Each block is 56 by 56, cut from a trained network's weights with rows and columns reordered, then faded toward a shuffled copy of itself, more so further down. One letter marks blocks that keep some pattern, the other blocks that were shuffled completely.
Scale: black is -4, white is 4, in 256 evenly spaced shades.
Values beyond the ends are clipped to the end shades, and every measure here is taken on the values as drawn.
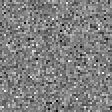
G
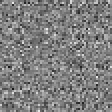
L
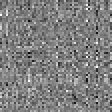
L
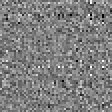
L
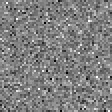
G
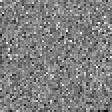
G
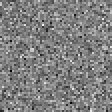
G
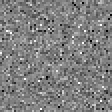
G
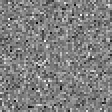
G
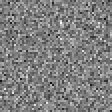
G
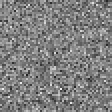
G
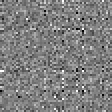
L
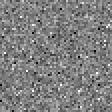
G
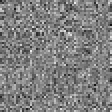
L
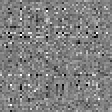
L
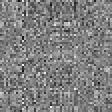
L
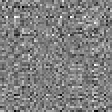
L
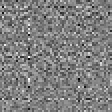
L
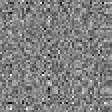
L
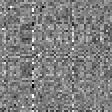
L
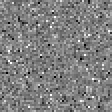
G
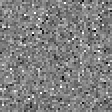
G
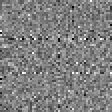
L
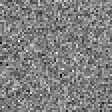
G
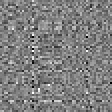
L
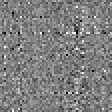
L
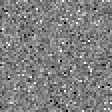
G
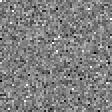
G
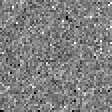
G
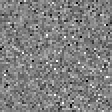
G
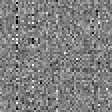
L
